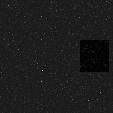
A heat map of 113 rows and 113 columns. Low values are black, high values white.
Odd rows or columns: none. Average level on the scale: 10%. Stripes: none. Odd patch: lower, in the middle right. Ninth with the lowest average: middle right.
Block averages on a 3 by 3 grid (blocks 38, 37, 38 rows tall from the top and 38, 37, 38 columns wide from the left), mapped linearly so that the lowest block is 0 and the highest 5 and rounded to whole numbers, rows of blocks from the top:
555 / 550 / 555
